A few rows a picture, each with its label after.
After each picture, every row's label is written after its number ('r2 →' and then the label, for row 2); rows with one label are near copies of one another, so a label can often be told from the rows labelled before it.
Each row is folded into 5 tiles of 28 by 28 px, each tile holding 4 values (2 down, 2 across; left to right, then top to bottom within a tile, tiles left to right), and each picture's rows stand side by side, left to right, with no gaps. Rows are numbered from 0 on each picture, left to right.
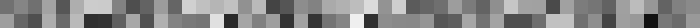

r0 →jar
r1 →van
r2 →van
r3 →jar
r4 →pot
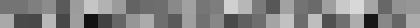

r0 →jar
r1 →jar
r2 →pot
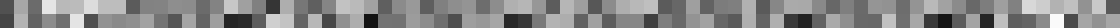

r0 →van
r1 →jar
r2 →pot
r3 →jar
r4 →pot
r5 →jar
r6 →jar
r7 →van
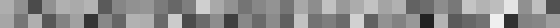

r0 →pot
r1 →pot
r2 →van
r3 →van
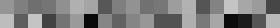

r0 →pot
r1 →jar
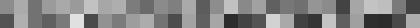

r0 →van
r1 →jar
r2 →jar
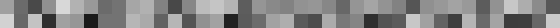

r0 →pot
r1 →pot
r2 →jar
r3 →jar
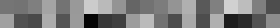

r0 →jar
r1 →jar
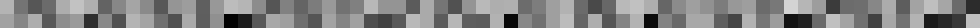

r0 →pot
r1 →jar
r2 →jar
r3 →pot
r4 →pot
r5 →jar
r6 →jar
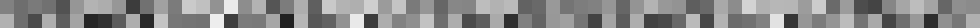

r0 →jar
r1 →van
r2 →van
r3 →pot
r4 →jar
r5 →van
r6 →pot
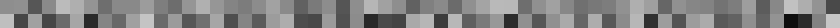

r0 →pot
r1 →pot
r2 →jar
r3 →pot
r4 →pot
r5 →jar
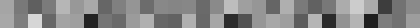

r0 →pot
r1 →jar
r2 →pot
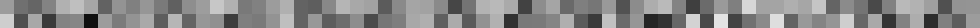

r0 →pot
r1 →pot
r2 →pot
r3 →pot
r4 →jar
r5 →van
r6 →pot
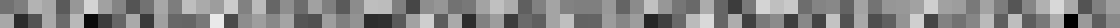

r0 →jar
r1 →van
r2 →jar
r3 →pot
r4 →jar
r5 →pot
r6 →van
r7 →pot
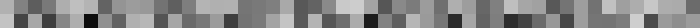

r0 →pot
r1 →pot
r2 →pot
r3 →jar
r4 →van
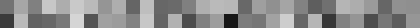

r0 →van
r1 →pot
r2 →pot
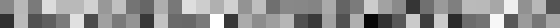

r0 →van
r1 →van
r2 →jar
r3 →van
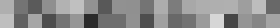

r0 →pot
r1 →van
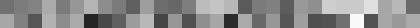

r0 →jar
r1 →pot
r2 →van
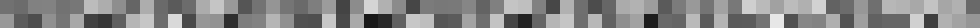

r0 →jar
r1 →pot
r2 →jar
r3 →jar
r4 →pot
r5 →van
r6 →van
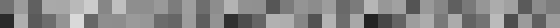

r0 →van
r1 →jar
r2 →jar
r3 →pot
